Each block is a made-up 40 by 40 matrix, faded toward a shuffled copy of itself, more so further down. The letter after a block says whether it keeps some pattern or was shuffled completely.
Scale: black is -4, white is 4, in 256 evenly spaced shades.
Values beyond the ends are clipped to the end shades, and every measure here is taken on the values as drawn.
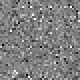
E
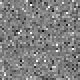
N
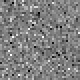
N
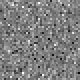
N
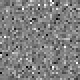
E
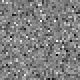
N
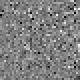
E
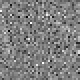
E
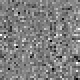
E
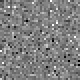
N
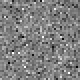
N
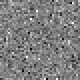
N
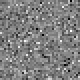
N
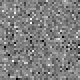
N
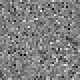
N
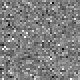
E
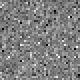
N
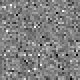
E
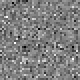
E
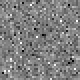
N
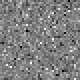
N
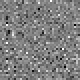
E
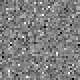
N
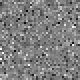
N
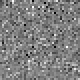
N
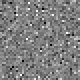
N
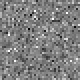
N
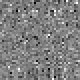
E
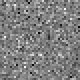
N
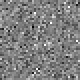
N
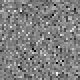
N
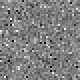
N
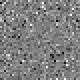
E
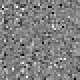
E
